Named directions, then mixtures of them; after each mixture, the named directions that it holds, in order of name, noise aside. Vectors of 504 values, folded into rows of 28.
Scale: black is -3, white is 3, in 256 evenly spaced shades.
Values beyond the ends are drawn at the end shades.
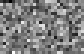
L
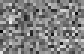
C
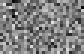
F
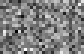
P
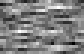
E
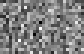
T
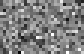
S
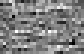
E, L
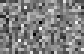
T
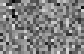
F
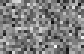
F, L, P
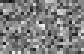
L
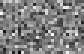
C, L, S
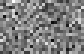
F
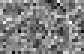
E, L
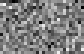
F, L, T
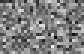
L, S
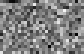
C, F, L
